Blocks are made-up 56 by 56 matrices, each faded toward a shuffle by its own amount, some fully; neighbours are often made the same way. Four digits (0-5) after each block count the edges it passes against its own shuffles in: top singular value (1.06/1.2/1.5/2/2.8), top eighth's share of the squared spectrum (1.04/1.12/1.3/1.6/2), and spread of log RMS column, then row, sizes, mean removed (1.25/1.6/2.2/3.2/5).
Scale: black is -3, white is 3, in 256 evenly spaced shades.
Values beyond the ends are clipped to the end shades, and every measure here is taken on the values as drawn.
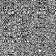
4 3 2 2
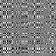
5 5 3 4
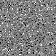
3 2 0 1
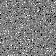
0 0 0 0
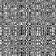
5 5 3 3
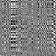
5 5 4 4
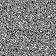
1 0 0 0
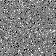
0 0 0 0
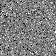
0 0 0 0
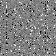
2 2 2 1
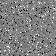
0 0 0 0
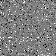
1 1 1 1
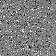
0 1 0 0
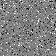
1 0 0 0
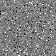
1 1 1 0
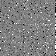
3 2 2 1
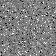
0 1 0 0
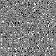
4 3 2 2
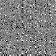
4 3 2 1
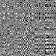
4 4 3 3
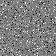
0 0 0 0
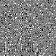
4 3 2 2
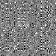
4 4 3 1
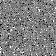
2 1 0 0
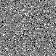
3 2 1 0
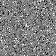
1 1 0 0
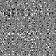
4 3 2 2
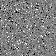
1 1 0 0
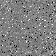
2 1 1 0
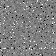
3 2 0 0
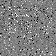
2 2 0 1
